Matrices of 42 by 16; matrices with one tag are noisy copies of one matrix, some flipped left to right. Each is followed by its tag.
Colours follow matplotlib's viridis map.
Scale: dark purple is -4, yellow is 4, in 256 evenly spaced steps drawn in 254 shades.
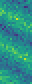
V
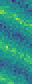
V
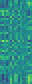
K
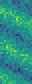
V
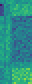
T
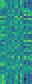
K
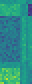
T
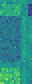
T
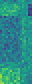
T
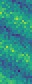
V
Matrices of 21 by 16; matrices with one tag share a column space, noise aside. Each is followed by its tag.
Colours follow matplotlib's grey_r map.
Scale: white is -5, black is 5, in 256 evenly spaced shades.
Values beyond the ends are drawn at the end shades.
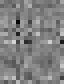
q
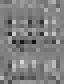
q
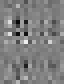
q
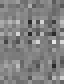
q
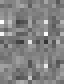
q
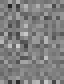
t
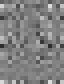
t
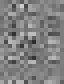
t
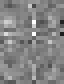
q
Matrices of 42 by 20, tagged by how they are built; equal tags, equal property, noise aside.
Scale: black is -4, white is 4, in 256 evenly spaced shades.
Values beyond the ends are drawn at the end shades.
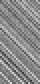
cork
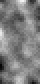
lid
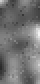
lid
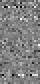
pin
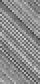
cork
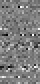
pin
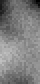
lid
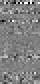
pin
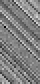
cork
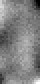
lid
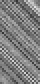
cork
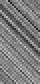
cork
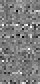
pin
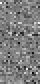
pin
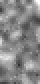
lid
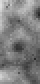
lid
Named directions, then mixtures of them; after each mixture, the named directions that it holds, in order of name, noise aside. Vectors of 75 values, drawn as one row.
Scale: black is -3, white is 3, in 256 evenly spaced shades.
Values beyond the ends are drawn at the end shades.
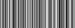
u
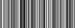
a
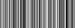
a, u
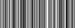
a, u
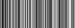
a, u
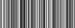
a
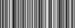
u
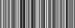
a, u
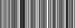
a, u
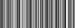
a, u
